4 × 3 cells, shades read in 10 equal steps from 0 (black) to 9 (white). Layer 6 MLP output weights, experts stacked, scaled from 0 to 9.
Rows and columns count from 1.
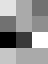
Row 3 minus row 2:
-4 -4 4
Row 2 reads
4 6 5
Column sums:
19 20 24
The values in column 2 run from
2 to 6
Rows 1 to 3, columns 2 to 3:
6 4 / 6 5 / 2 9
